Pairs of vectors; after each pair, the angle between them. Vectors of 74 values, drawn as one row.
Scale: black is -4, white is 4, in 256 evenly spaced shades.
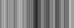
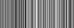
partly opposed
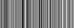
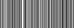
nearly opposite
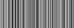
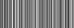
nearly opposite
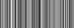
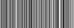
orthogonal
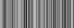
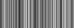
nearly opposite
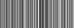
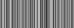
partly aligned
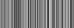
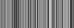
nearly parallel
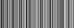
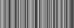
partly opposed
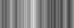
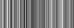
partly opposed
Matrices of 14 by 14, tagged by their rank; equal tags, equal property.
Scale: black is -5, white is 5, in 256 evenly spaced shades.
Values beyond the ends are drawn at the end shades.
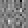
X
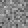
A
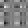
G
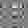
G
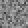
A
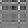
G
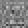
X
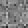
X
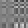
G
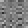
X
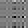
G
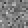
A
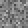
A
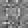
X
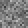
A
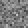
A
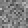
A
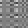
G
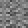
X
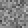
A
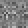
X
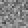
A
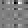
G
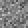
A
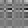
G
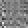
X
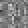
X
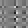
G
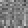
X
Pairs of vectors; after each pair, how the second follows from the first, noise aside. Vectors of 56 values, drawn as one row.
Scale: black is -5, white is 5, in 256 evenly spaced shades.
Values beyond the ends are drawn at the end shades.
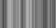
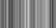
reversed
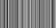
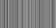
shrunk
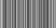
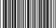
scaled up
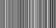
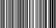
scaled up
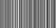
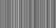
shrunk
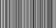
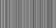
shrunk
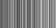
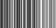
scaled up
